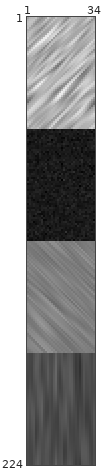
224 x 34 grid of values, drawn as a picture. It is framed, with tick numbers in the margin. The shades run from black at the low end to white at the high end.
The table splits into 4 rows of 1 panel. Panel 1,1: high, slanting up to the right. Panel 2,1: very low, fine-grained, faint in contrast. Panel 3,1: middling, slanting down to the right, faint in contrast. Panel 4,1: low, streaked downward, faint in contrast.
